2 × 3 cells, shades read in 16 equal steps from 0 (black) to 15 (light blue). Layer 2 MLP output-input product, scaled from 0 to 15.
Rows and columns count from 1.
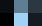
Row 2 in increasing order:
0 2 15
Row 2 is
0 15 2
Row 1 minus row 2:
1 -6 2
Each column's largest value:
1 15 4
